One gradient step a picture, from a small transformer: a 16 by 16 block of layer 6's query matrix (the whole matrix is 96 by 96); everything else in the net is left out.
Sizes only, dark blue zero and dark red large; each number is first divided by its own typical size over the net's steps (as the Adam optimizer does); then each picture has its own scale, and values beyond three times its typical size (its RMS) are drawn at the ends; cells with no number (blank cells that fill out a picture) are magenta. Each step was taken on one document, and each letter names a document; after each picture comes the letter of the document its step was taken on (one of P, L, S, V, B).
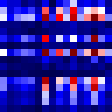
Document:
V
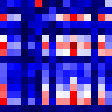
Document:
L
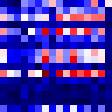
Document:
V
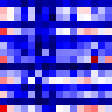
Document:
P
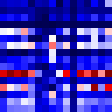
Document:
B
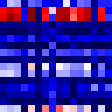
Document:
B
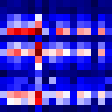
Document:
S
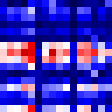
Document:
P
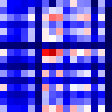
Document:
V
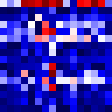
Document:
L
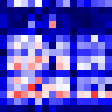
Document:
S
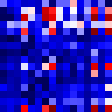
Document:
V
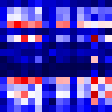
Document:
S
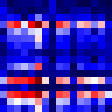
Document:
S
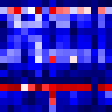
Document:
S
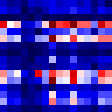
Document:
L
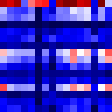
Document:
V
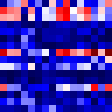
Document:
B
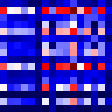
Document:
L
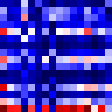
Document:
B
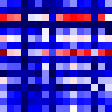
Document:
L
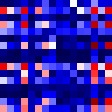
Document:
P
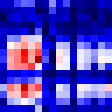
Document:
S
